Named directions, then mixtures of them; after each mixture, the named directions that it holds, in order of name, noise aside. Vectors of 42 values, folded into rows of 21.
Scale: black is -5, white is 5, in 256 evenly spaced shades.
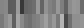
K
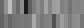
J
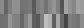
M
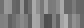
J, M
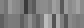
J, M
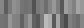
M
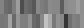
K, M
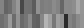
K, M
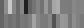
J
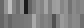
J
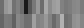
J, K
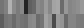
J, M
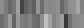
K, M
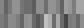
M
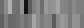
J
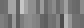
K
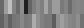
J
